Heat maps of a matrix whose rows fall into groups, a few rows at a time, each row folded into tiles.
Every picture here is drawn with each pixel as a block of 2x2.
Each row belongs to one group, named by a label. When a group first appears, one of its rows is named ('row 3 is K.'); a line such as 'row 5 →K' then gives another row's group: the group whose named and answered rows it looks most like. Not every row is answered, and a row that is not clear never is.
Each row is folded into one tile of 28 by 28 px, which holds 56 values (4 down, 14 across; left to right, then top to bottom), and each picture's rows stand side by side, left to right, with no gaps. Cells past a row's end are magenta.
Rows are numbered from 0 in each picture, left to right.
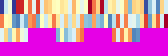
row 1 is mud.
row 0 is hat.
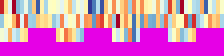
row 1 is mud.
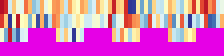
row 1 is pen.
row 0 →pen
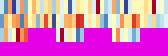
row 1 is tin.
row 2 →tin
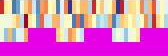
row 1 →hat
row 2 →tin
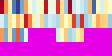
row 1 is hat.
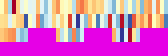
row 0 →pen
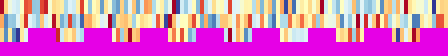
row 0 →pen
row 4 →tin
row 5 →tin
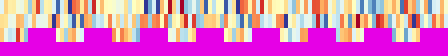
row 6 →mud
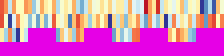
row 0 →pen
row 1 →mud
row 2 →mud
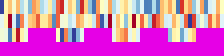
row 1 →pen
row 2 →mud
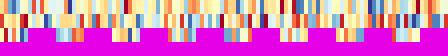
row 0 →tin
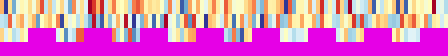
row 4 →pen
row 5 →tin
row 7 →tin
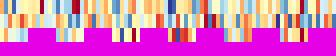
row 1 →hat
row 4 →mud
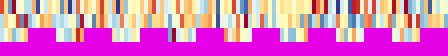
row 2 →tin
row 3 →tin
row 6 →hat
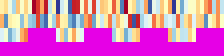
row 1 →hat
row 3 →tin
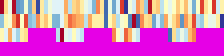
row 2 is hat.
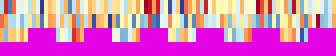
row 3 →hat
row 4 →mud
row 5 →pen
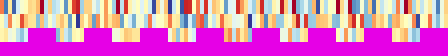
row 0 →tin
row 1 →hat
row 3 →hat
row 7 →pen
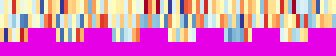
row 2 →mud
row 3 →hat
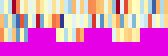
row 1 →mud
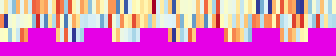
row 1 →pen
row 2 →tin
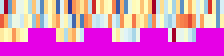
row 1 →hat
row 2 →tin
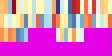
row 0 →pen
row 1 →hat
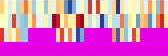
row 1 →tin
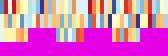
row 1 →mud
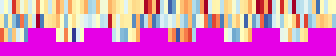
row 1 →pen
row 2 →mud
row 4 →mud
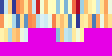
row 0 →hat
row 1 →hat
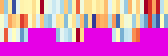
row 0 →tin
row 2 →mud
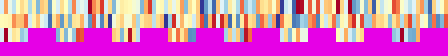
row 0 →tin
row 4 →mud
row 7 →pen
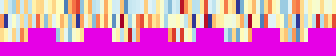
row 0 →mud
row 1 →hat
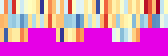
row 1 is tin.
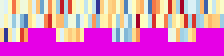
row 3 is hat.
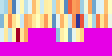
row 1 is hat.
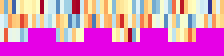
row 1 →hat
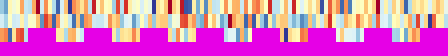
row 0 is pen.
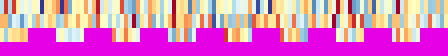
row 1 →tin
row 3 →pen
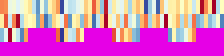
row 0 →pen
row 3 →mud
